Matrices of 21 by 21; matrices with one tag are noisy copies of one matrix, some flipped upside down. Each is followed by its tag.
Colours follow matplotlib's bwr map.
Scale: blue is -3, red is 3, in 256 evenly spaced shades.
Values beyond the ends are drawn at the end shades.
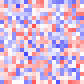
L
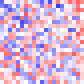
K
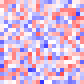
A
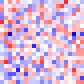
K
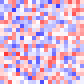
K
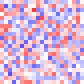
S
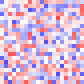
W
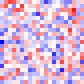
A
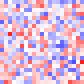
L
